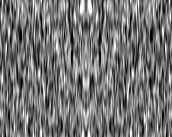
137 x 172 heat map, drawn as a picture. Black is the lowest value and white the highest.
Streaks run downward. It is mirror symmetric from left to right. The histogram is bell-shaped. There is no overall slope.
